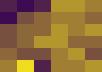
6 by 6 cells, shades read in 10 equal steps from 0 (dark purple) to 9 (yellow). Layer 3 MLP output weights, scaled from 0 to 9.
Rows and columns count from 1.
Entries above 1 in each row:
3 5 6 6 6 5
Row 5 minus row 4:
1 -1 -3 -1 2 -1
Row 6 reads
5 9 1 5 5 6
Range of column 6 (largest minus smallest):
3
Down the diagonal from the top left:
1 3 4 6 6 6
